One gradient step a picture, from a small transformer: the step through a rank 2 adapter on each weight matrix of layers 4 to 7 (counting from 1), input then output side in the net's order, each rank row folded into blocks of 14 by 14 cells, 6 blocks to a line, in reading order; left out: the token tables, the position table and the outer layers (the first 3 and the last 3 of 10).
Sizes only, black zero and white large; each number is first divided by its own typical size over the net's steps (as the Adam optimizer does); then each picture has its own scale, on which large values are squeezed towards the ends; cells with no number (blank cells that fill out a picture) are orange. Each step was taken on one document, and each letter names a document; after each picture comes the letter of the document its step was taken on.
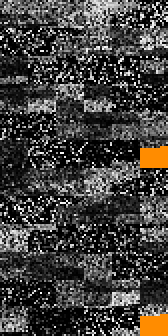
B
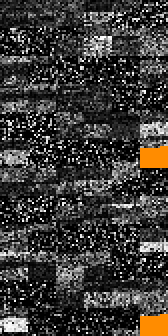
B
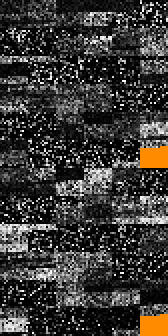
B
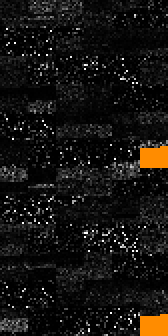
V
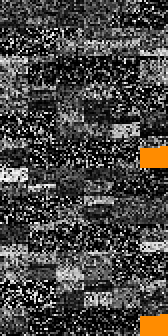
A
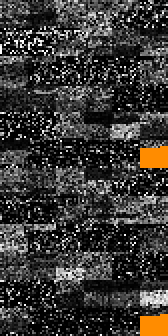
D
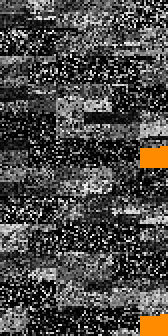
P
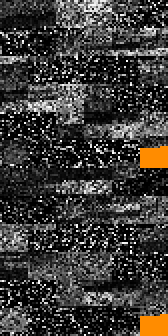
D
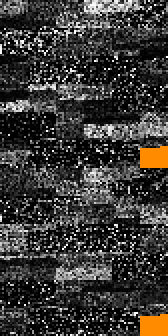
D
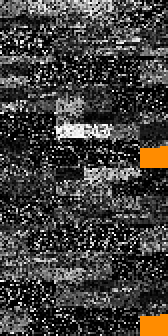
D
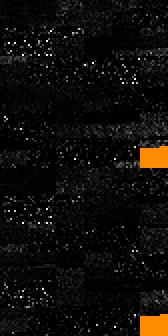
V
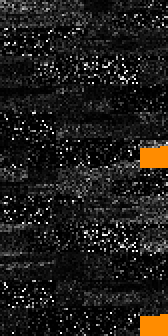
V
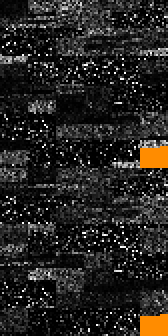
V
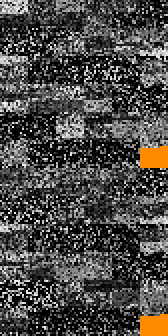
A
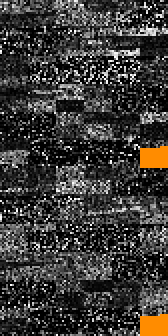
D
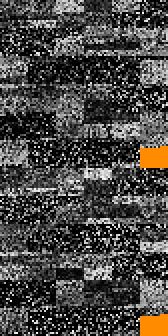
A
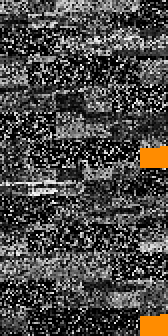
A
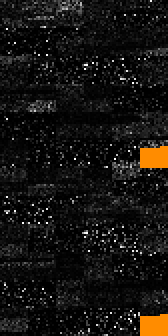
V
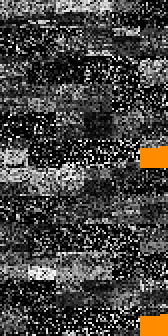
A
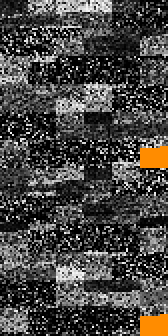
A
